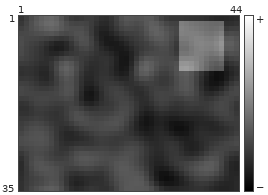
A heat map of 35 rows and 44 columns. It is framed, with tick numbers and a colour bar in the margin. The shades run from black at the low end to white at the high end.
Roughest part: top right. Odd patch: higher, in the top right. Grain: blotchy. Mirror symmetry: none. Ninth with the highest average: top right.
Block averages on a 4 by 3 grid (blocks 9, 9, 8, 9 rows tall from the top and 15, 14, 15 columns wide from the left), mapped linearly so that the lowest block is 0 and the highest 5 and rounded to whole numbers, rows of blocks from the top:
2 1 5
1 1 2
2 1 0
2 2 1
